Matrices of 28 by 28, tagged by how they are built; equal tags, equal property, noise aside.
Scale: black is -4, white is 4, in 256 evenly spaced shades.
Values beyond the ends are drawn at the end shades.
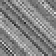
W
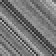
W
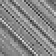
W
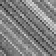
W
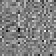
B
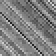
W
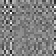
B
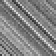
W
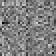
B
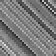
W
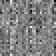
B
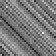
W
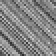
W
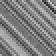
W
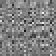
B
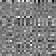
B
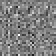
B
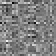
B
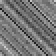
W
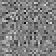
B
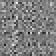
B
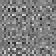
B
